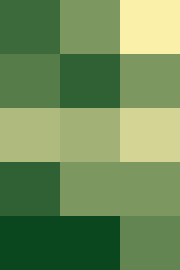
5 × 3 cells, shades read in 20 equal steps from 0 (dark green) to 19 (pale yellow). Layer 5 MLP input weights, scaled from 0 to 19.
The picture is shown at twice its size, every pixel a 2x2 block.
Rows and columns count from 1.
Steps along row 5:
same up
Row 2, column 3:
9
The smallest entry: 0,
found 2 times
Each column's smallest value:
0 0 7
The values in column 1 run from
0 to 13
